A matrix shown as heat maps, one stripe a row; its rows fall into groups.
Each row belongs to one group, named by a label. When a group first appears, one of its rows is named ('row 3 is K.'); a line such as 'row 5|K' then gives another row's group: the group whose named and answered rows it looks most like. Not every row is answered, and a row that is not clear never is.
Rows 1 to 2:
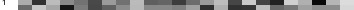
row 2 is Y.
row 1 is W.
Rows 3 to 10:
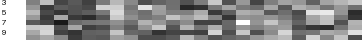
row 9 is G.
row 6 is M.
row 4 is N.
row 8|G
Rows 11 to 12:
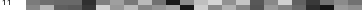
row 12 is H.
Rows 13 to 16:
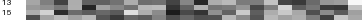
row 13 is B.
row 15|G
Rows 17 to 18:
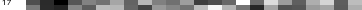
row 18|B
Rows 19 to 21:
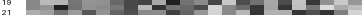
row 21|G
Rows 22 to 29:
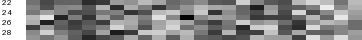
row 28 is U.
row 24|U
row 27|M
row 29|M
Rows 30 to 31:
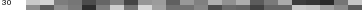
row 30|G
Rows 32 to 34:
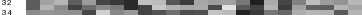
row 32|Y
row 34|B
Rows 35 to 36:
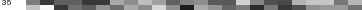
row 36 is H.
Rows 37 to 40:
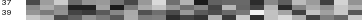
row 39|M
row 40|G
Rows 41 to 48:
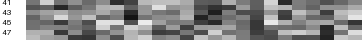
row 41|U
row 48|H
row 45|N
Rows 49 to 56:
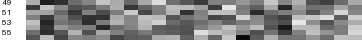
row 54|W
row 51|H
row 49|N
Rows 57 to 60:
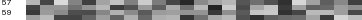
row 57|W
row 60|H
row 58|U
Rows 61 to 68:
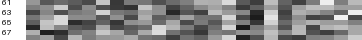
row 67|N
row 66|U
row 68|B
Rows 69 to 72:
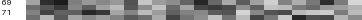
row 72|G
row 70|N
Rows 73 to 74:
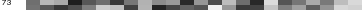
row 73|Y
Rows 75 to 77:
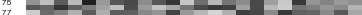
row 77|B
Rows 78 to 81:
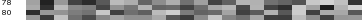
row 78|M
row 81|W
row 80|U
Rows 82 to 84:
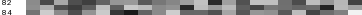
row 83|H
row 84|U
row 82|M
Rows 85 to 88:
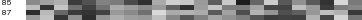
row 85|U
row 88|H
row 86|W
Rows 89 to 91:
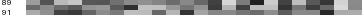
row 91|H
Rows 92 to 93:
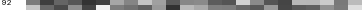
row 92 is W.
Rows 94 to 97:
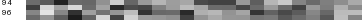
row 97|H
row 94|N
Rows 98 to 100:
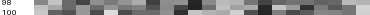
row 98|H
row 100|B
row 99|G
